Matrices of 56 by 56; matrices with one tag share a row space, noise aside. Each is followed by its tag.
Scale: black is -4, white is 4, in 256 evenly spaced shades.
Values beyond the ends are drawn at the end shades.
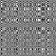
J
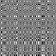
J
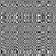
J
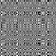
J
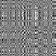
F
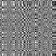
F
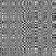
F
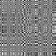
F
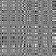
F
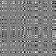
F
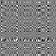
J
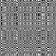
J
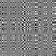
F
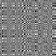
F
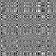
J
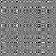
J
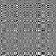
J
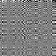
F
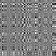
F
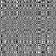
J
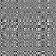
J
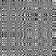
F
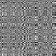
F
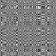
J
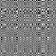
J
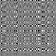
J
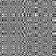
F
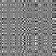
F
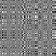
F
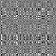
J
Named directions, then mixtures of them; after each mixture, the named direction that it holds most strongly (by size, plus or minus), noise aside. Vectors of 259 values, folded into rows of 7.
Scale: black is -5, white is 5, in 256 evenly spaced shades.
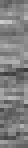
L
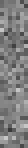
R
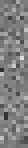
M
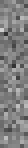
R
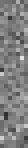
M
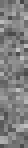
R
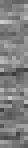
L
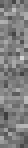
M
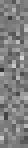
M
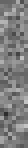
R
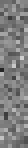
M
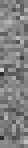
M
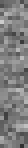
R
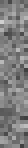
R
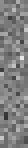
M
